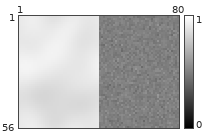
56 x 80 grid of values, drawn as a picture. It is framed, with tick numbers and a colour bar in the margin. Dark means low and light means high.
The table splits into one row of 2 panels. Panel 1,1: very high, smooth, faint in contrast. Panel 1,2: middling, fine-grained, faint in contrast.
